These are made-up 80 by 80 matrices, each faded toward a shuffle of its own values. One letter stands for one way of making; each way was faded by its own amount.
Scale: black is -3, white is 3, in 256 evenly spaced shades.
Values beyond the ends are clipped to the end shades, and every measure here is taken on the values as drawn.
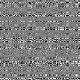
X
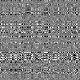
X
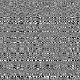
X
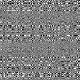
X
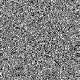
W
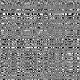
X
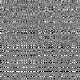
X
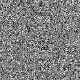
W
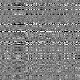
X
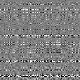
X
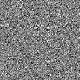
W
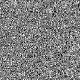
W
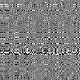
X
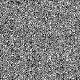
W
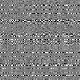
X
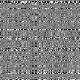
X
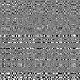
X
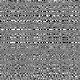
X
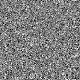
W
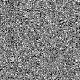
W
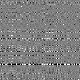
X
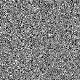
W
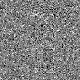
W
